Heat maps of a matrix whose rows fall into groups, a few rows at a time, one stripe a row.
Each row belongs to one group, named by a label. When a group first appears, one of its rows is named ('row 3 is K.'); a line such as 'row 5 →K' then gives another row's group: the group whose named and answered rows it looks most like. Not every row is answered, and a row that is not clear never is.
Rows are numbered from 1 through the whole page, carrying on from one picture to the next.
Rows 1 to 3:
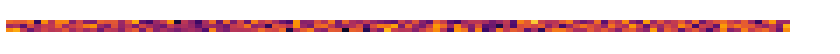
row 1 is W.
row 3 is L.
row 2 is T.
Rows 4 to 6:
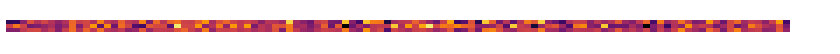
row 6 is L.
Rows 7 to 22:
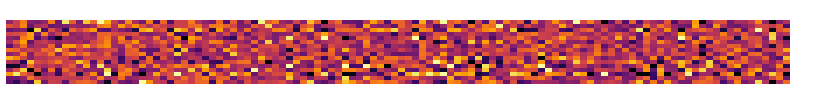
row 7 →L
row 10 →W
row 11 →W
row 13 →L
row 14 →W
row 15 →L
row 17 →T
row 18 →L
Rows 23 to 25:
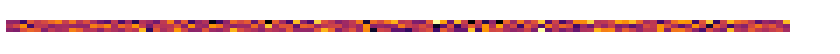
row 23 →T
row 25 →L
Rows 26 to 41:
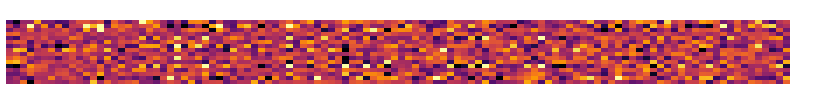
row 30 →L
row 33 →L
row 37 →L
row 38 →W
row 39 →L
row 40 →T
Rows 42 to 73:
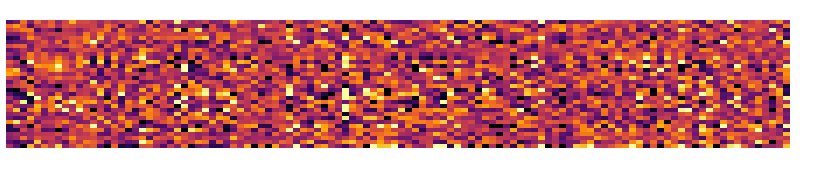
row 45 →L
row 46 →L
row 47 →T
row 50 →W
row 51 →W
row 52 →T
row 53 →W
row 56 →T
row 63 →W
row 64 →T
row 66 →L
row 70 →T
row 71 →L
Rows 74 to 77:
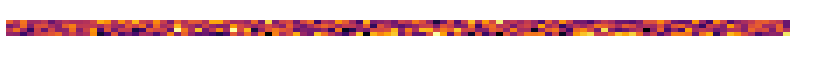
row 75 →L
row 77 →T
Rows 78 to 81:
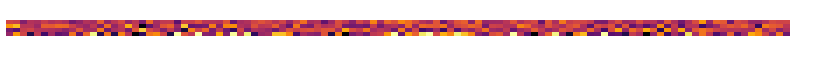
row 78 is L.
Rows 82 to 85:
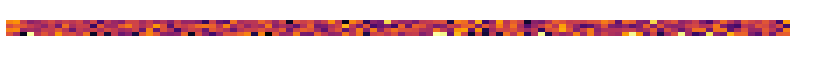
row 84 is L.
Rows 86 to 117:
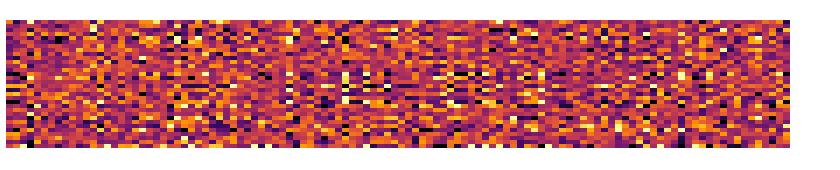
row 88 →T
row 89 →W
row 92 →L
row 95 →W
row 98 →L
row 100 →T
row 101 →L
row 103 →L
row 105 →W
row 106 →L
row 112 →T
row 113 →W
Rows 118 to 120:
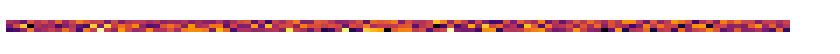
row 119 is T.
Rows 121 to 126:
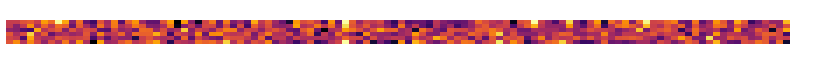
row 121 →W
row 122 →W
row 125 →T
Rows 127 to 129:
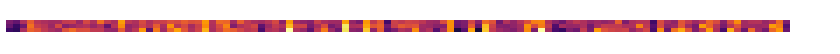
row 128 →L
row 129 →L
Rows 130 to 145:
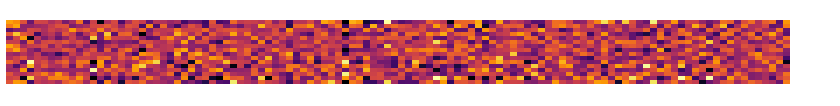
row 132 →L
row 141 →W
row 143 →W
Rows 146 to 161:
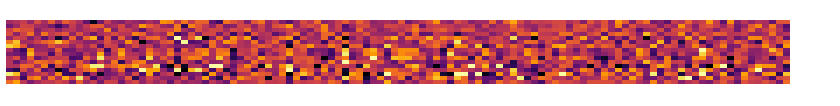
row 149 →W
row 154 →L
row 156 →W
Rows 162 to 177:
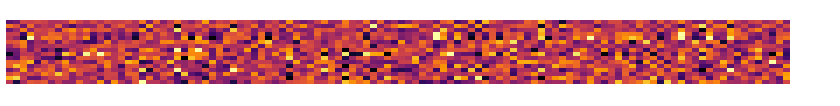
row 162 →L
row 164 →L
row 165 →T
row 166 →T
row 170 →L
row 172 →W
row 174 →L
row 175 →W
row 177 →W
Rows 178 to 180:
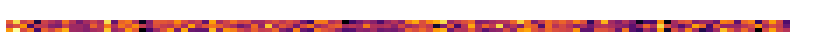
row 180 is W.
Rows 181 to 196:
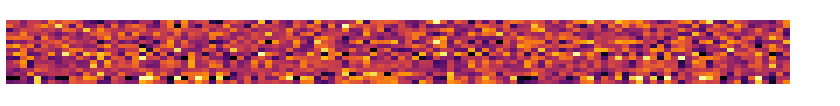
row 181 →T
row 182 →W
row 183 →L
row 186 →T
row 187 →W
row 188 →L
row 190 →W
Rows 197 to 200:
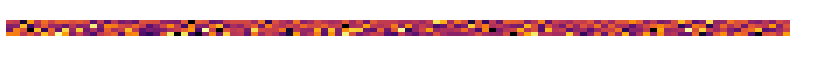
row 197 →T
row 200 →W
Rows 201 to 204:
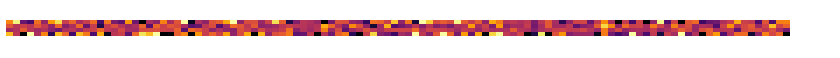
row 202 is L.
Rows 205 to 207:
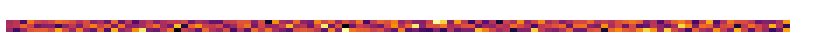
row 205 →T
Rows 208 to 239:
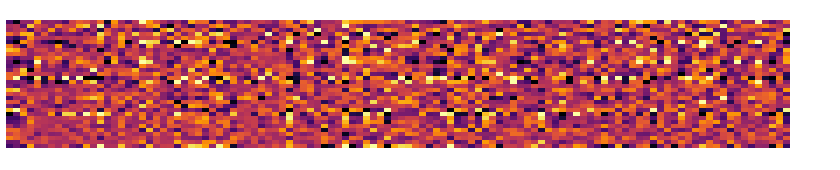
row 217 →W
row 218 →W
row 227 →T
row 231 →L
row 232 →L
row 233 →L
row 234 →L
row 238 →L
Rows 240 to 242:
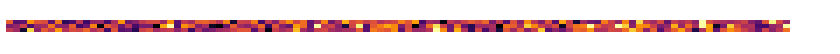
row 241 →T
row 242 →T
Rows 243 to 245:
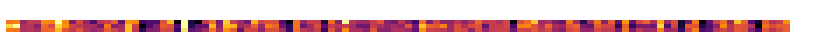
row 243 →W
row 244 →W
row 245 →W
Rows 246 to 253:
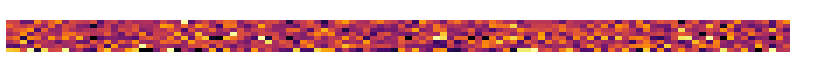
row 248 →W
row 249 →L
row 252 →W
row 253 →W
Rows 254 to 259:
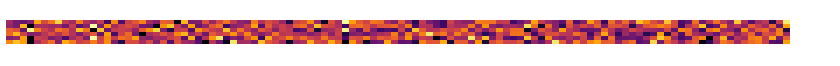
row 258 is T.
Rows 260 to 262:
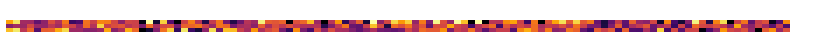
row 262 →W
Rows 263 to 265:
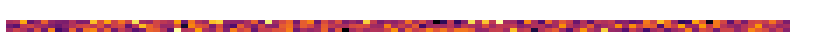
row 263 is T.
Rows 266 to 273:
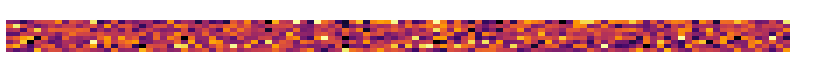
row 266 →T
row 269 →L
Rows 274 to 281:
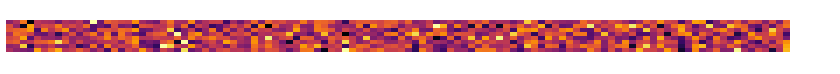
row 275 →T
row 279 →W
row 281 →W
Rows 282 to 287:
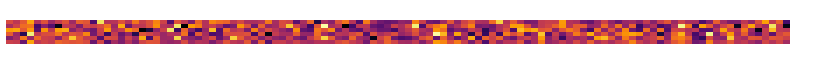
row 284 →W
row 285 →T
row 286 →L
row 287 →T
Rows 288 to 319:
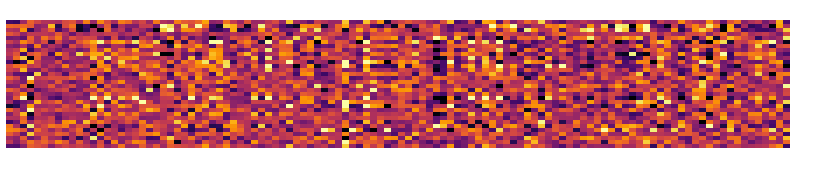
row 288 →L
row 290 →T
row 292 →T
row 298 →L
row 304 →T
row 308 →W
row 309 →L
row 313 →L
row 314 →T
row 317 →T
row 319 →L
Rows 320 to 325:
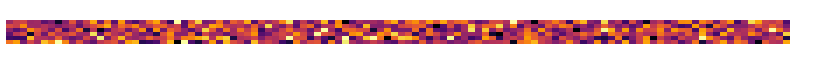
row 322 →L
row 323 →T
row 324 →L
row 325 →W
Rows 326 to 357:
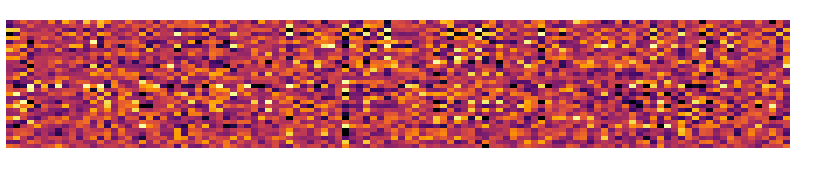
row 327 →L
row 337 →T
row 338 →L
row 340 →W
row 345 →L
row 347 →W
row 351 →T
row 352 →W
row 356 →L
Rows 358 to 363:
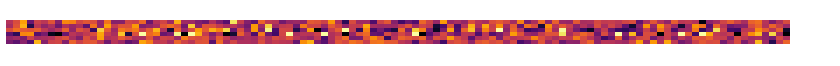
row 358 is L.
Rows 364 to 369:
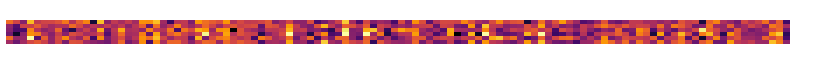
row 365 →L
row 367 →L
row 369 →L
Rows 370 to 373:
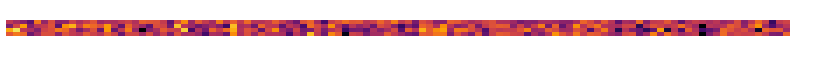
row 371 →L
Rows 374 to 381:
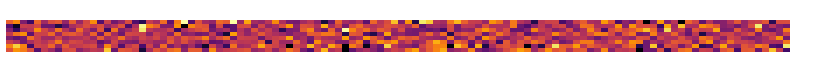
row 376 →W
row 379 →T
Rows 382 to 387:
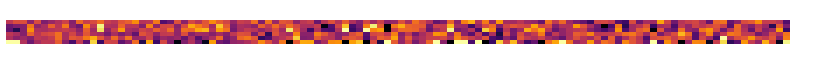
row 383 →L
